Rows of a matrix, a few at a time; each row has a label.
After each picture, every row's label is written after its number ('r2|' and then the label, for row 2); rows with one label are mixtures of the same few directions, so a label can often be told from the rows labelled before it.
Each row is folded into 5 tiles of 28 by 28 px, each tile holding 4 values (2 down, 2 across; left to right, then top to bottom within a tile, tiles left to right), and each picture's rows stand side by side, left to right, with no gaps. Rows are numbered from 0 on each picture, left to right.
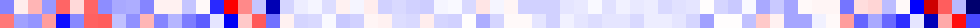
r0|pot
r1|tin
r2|pot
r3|pot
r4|pot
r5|pot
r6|tin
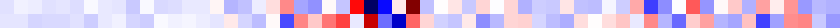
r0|tin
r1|tin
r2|tin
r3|pot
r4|tin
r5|pot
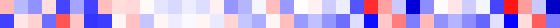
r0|pot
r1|tin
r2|tin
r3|tin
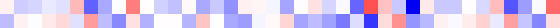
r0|tin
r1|pot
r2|tin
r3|tin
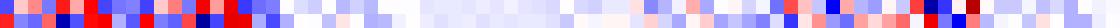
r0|pot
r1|pot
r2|pot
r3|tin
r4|tin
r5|tin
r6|tin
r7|pot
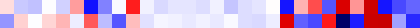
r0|tin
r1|tin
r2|pot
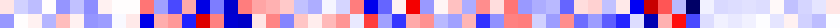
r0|pot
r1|pot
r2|tin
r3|pot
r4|tin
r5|tin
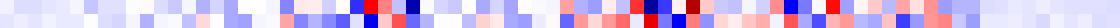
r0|tin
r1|pot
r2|tin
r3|pot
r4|tin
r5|tin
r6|pot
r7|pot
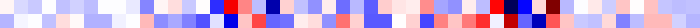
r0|pot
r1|tin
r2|pot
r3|tin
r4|pot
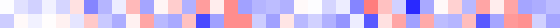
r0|tin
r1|pot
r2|tin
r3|pot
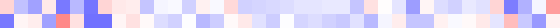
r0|pot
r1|pot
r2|tin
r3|tin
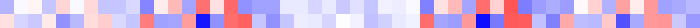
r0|pot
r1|pot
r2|pot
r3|pot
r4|pot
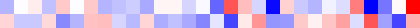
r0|pot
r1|tin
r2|tin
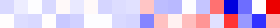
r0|pot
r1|tin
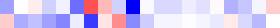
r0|tin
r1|tin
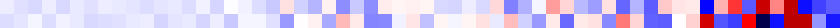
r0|pot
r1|tin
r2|pot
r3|tin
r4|pot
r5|pot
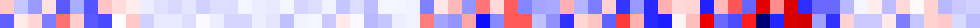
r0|pot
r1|pot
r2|pot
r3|pot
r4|pot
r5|pot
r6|pot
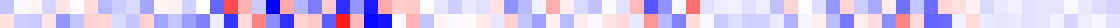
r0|pot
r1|tin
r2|pot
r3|tin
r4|tin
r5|tin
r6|pot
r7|tin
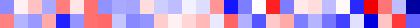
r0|pot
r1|tin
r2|tin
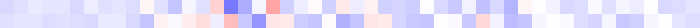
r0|tin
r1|tin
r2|pot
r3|pot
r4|pot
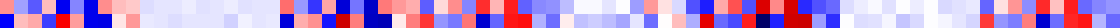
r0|pot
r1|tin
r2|pot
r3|pot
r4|tin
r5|pot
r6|pot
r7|pot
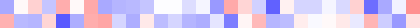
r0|pot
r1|tin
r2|tin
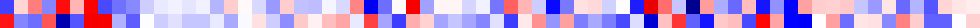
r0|pot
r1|tin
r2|tin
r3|tin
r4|tin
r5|pot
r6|pot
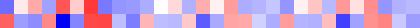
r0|pot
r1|pot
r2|pot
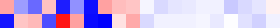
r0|pot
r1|tin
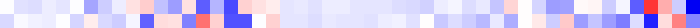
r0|tin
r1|pot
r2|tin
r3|tin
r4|tin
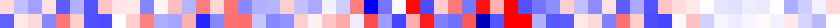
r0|pot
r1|pot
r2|tin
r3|pot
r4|pot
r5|tin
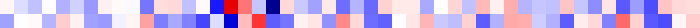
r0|pot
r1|tin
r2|pot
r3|pot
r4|pot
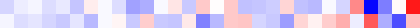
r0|tin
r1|pot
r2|tin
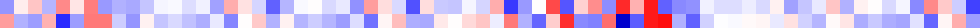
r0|pot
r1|tin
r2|tin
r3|tin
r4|pot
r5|tin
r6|tin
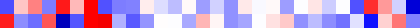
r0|pot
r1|pot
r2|tin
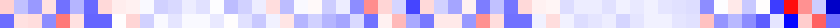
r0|pot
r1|tin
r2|tin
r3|pot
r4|pot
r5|tin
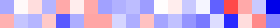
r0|pot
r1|tin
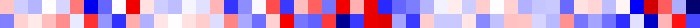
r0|tin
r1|tin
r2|pot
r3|pot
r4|tin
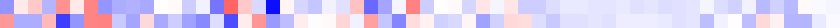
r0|pot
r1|tin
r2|tin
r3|pot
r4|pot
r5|pot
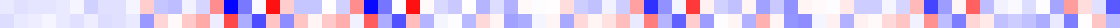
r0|tin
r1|tin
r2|tin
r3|pot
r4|tin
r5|pot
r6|tin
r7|tin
